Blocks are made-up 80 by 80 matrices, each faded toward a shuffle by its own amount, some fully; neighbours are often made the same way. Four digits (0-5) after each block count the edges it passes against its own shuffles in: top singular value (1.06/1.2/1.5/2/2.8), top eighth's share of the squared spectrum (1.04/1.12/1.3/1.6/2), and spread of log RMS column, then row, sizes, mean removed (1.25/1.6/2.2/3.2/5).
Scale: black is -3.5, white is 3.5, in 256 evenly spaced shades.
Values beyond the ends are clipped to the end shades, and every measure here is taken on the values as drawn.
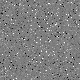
0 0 0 0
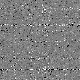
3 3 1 2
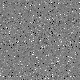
1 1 0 1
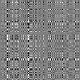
5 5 4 4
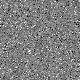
2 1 0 0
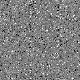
3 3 1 1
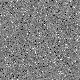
0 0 0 0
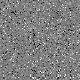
3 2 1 0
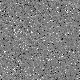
0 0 0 0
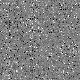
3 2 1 0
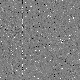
3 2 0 0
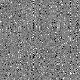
4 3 2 1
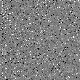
2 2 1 0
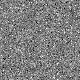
0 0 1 0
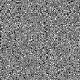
4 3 2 1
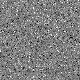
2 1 0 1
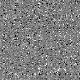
3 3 2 1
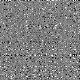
2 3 2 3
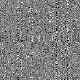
4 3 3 1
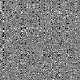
4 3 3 1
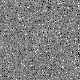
2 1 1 0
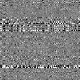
4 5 1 4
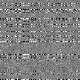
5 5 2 4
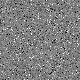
1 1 0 0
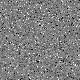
0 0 0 0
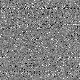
2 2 0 2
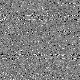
2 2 0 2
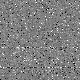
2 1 0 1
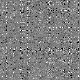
2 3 3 3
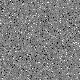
0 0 0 0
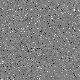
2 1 0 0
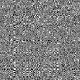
4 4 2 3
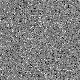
1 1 0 0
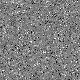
2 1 0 0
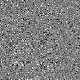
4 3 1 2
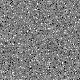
3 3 1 1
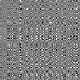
5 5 4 4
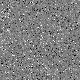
0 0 0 0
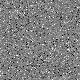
0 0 0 0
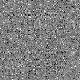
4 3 1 1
